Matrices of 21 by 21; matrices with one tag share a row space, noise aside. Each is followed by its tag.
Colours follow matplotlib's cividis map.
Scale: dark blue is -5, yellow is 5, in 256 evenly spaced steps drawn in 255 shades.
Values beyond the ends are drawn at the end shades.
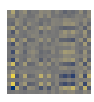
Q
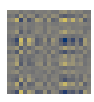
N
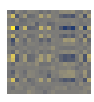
Q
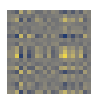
N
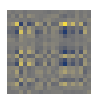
N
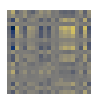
Q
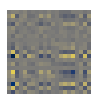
Q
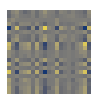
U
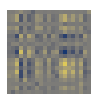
N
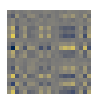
Q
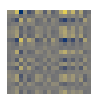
N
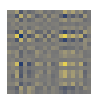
N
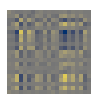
N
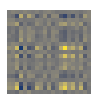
N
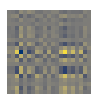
N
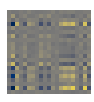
Q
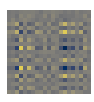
N
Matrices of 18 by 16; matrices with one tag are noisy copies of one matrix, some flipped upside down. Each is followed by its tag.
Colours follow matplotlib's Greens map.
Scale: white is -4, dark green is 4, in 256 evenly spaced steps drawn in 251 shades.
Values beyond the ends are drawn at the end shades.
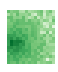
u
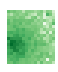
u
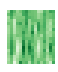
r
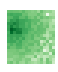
u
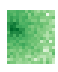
u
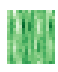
r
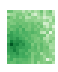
u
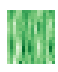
r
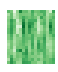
r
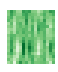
r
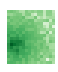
u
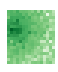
u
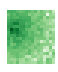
u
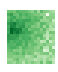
u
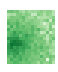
u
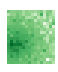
u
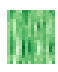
r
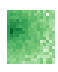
u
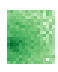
u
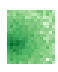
u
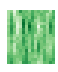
r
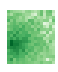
u
